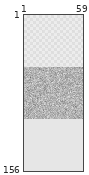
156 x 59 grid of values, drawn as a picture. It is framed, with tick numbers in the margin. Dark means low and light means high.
The table splits into 3 rows of 1 panel. Panel 1,1: very high, checkered, faint in contrast. Panel 2,1: high, fine-grained. Panel 3,1: very high, flat.
